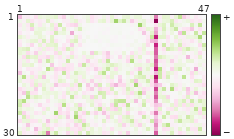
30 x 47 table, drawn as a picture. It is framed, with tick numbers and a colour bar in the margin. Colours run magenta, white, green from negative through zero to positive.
Calmest part: top middle. Mirror symmetry: none. Odd lines: column 35. Slope: none. Odd patch: calmer, in the top middle.
